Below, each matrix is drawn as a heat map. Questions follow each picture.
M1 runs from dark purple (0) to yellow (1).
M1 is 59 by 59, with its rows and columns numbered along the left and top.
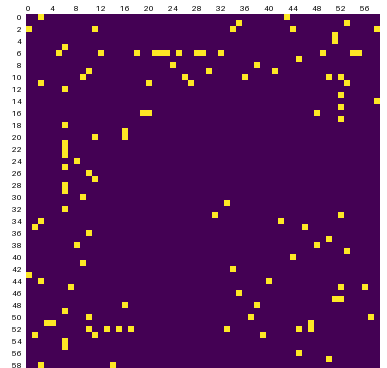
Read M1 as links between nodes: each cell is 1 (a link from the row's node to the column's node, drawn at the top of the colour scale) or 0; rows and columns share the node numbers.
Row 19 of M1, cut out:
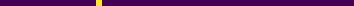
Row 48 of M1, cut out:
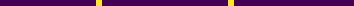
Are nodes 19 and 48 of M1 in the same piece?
yes
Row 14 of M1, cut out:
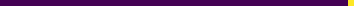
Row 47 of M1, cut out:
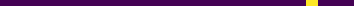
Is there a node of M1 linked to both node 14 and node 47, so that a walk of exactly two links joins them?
no
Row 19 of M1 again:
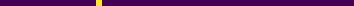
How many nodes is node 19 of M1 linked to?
1
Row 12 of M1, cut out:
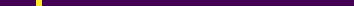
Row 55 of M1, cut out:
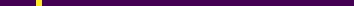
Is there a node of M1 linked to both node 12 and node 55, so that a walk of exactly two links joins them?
yes
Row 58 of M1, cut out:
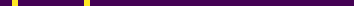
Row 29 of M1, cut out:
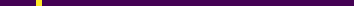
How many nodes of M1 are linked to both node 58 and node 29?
0
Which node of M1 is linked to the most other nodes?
node 6
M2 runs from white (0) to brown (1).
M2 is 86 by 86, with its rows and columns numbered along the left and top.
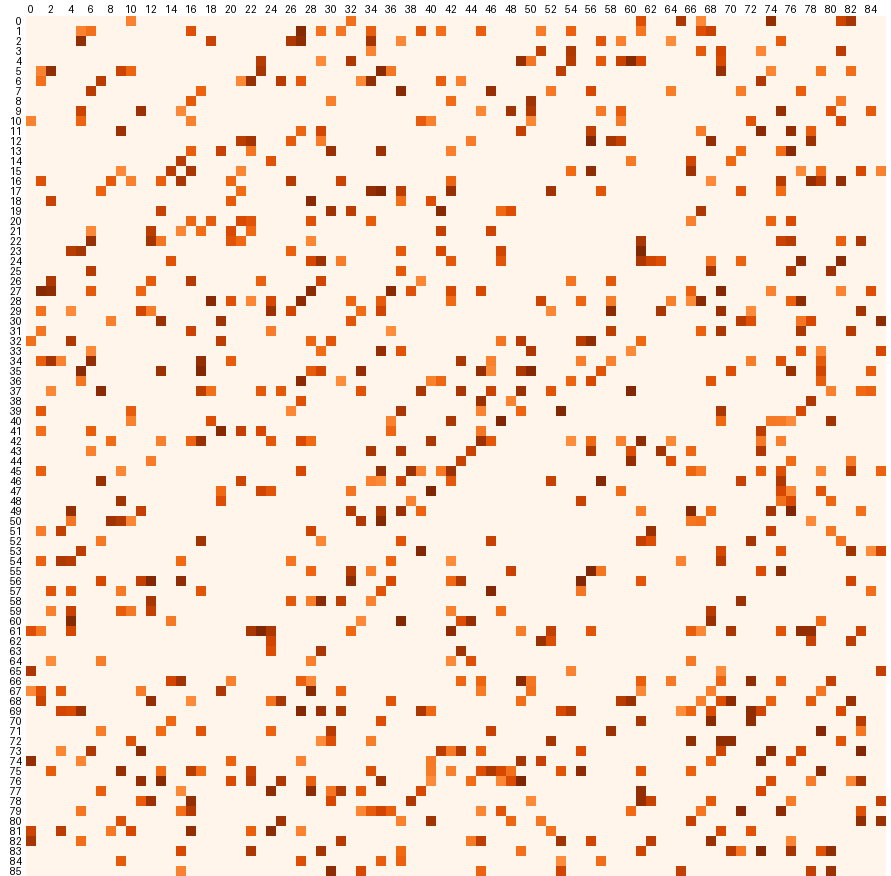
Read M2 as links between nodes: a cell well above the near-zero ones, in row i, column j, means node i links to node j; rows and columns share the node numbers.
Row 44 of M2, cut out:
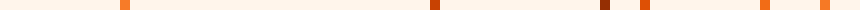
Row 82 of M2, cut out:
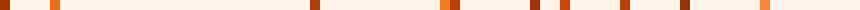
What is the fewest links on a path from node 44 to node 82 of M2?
1
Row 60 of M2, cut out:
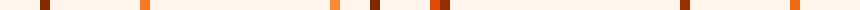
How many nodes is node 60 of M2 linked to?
8
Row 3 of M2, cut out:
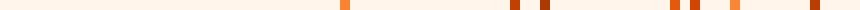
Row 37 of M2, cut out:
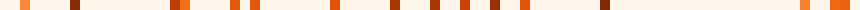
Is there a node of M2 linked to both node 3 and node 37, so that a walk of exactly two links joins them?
no
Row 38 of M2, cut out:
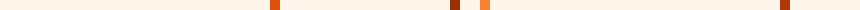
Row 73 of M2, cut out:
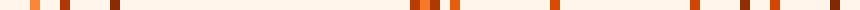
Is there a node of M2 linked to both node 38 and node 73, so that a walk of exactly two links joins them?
yes
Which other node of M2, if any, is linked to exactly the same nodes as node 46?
node 17
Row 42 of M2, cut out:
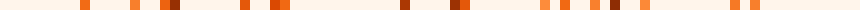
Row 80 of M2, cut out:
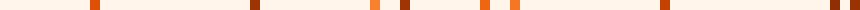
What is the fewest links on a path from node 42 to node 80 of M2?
2
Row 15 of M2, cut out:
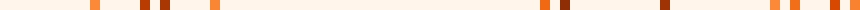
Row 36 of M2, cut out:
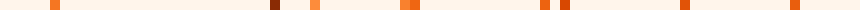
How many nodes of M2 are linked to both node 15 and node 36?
3
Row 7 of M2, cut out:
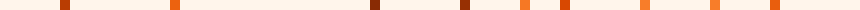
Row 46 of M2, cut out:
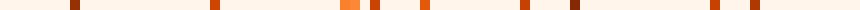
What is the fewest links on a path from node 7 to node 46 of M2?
1
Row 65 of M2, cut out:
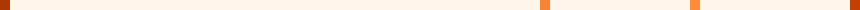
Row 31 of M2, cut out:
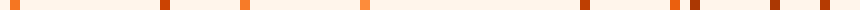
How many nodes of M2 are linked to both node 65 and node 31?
1
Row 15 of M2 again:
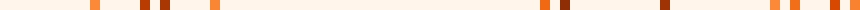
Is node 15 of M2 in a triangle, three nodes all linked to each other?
yes
